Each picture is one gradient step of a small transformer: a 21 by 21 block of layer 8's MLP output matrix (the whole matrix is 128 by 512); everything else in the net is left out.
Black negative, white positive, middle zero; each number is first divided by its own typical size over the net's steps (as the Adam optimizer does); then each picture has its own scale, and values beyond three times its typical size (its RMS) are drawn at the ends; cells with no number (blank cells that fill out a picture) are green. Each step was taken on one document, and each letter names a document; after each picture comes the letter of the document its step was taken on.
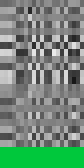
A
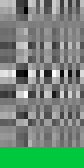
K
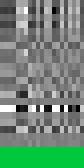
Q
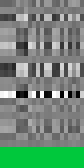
Q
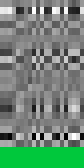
A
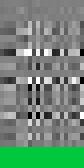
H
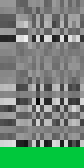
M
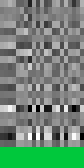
H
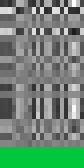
A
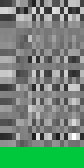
A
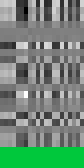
K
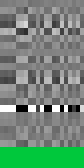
Q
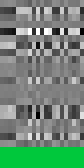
H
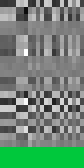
Q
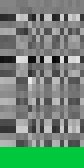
M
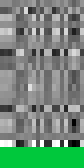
A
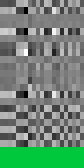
Q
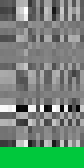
Q
